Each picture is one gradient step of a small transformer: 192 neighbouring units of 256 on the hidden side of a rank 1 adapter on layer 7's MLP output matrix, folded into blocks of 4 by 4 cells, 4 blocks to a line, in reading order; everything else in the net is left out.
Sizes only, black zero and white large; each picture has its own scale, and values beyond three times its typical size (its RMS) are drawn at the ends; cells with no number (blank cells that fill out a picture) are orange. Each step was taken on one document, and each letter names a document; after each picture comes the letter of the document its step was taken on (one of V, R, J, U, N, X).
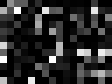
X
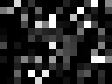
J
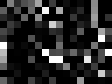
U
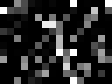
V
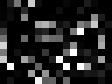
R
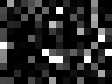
X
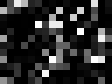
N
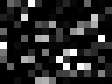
R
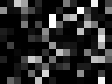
J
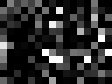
X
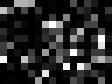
V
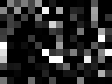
U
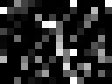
V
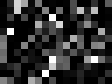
N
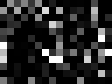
U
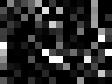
U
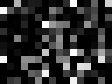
V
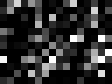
J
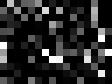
U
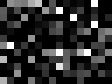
X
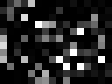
R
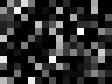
U
